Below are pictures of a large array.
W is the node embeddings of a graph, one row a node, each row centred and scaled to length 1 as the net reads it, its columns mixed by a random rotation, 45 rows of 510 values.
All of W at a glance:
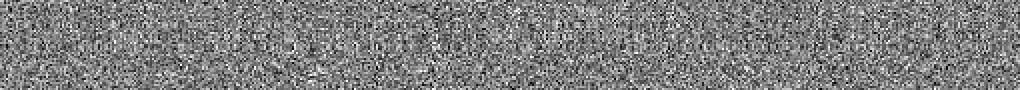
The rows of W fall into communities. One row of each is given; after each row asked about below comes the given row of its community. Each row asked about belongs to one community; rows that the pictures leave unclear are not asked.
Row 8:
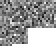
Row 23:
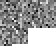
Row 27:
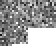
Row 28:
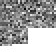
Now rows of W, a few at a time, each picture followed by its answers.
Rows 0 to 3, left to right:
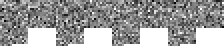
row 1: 8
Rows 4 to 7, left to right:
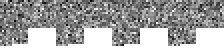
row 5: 28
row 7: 27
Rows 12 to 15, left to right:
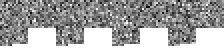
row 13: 28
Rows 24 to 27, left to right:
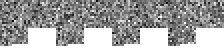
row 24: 23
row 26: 23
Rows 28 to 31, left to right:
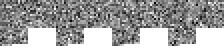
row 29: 8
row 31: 23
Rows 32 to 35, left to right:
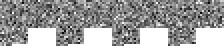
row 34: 8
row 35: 8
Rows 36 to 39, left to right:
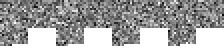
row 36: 8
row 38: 27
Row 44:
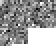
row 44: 23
